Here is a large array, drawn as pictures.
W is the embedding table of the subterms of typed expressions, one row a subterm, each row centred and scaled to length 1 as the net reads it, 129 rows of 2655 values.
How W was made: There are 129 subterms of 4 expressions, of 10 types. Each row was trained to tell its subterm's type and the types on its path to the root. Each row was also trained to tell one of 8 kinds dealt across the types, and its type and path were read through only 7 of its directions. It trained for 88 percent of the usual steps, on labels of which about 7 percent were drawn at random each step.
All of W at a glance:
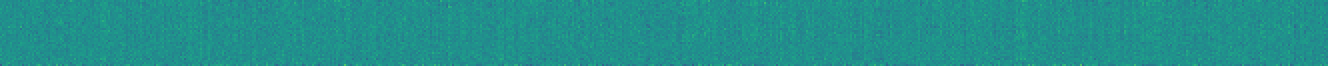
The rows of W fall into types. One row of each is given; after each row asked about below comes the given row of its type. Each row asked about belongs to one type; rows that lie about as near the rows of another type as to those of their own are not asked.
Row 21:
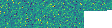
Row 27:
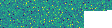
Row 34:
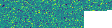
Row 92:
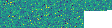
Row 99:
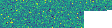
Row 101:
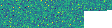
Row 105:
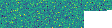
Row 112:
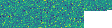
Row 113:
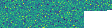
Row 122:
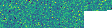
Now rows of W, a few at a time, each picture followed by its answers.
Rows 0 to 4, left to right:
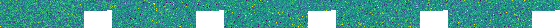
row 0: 101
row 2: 101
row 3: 101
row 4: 34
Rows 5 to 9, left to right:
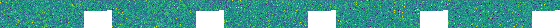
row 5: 21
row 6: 21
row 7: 113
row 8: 99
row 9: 113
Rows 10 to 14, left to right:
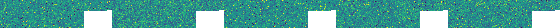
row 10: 112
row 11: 112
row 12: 34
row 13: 113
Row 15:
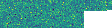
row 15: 99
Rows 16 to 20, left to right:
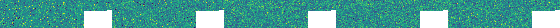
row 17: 113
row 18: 101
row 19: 99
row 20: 122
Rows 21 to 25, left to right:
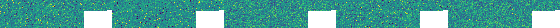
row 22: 105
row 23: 112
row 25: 112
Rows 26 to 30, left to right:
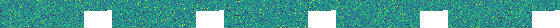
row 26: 21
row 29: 99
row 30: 122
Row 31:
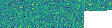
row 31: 21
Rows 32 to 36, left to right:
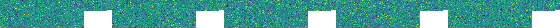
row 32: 113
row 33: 21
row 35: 27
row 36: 99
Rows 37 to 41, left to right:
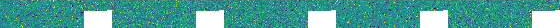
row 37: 27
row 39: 122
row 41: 101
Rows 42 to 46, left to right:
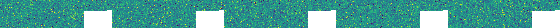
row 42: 122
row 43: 34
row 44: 122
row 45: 113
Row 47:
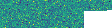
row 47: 122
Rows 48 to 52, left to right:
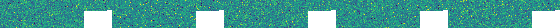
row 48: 112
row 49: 112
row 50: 105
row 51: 92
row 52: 92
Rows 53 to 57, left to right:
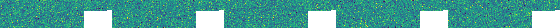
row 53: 92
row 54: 105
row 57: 113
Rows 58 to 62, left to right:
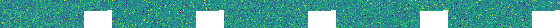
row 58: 21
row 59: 101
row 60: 112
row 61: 92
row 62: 112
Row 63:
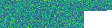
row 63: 99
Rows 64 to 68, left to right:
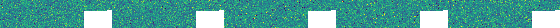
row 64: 112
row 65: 27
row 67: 92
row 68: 92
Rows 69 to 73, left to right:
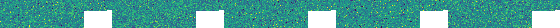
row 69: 112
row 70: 101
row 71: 122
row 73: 101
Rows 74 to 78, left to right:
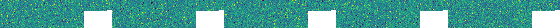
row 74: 112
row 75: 122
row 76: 101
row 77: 122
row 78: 34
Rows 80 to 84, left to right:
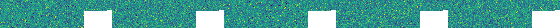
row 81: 112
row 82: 113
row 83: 101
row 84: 113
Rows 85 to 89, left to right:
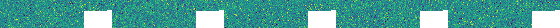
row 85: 27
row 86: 105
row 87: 99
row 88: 99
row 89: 101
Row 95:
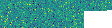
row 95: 99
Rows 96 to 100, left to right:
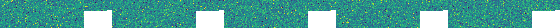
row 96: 21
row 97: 101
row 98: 122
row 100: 21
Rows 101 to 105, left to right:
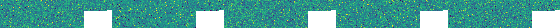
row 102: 113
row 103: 122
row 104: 99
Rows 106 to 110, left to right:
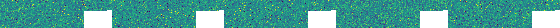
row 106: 105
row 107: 122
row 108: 21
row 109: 99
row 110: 113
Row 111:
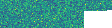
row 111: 101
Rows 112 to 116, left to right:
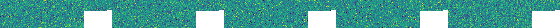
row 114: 92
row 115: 92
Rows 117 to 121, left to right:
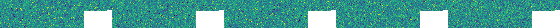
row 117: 112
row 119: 122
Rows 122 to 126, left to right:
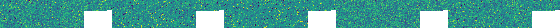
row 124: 27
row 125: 105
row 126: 113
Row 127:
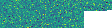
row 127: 113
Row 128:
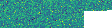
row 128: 105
